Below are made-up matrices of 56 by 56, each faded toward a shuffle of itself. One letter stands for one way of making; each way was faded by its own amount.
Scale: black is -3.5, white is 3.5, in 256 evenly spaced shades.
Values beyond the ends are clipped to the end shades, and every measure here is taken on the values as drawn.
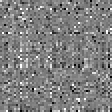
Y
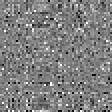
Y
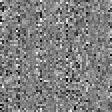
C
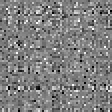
Y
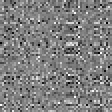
Y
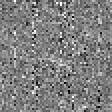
C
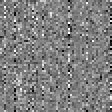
C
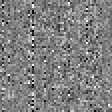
C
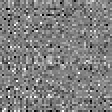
Y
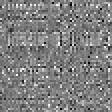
Y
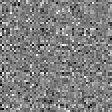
Y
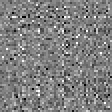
Y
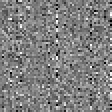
C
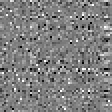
Y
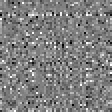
Y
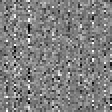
C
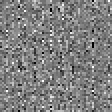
C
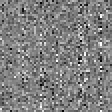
C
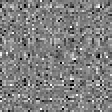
Y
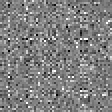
Y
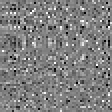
Y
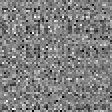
Y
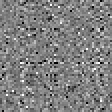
Y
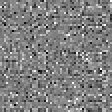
Y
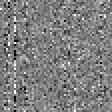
C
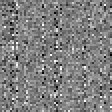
C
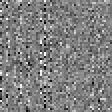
C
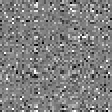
Y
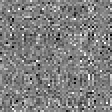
Y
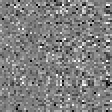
Y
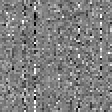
C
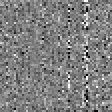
C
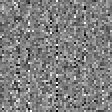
C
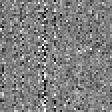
C
